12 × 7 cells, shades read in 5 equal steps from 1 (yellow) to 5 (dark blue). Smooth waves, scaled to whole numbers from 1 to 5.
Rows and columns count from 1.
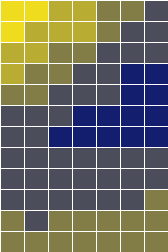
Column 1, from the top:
1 1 2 2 3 4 4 4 4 4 3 3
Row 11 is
3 4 3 3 3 3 3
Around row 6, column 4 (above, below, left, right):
4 5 4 5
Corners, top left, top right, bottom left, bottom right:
1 4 3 3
